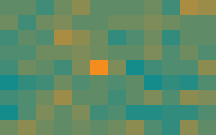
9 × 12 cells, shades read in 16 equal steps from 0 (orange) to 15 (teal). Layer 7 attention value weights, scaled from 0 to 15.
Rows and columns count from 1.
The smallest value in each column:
9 7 8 5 7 0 8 7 8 9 5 6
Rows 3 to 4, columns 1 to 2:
12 10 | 11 11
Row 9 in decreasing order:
13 11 10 10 10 9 9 9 9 7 7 7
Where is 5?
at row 1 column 11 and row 3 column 4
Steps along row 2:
up down down up same down same down up up same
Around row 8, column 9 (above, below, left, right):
8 11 14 13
